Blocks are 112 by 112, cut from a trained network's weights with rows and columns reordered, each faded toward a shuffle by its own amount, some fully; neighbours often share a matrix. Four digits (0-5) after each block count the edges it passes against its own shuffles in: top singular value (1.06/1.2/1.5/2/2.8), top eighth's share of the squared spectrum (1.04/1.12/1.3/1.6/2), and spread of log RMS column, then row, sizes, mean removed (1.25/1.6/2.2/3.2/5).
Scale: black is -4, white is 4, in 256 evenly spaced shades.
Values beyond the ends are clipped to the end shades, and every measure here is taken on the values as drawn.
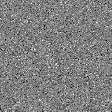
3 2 0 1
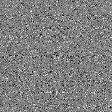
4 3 0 3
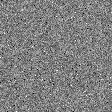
0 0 0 0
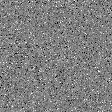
2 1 0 0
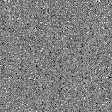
2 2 1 1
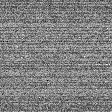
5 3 0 1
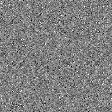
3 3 2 1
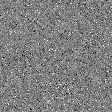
0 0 0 0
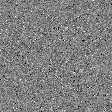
1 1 0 0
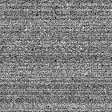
4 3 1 0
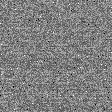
2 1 0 0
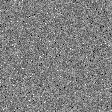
0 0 0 0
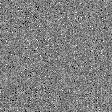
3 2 1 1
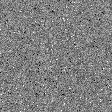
0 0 0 0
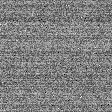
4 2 0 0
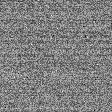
3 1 0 0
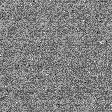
2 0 0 0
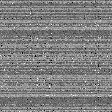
5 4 2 2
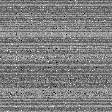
5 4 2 2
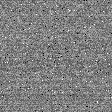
2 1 0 0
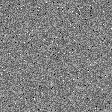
0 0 0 0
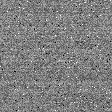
2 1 0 0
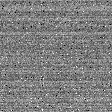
4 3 1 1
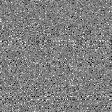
4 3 0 2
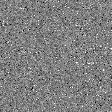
2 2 1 1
